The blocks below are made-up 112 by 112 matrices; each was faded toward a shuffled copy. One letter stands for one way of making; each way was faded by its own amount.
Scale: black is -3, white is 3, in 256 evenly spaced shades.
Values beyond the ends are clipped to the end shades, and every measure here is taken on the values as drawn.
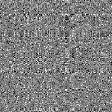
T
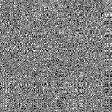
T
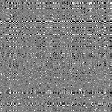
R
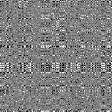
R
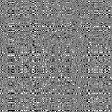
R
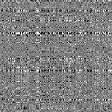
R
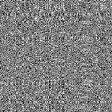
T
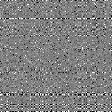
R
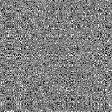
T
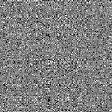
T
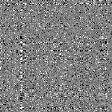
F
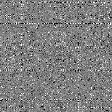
F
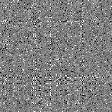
F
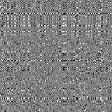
R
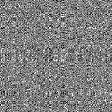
T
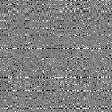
R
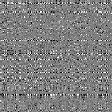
R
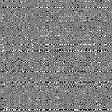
R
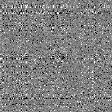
F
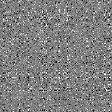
F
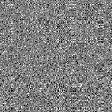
T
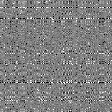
R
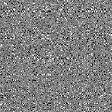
F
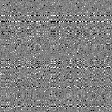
R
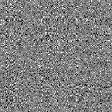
T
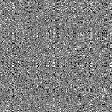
T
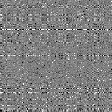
R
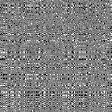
R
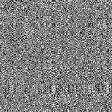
T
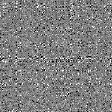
F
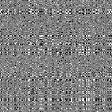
R
